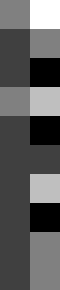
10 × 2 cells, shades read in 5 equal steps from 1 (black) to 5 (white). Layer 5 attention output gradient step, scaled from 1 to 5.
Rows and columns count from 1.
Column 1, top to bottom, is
3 2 2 3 2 2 2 2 2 2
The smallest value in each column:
2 1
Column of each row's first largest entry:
2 2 1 2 1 1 2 1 2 2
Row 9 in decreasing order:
3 2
